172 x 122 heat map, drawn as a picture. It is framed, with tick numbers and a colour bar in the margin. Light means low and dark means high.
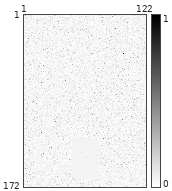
Neither half mirrors the other. There are no regular stripes. Fine speckle covers the field. No row or column stands out. Most values sit low, with a long tail of high ones. In the bottom middle lies a patch that is calmer than the rest. No overall slope runs across the table.
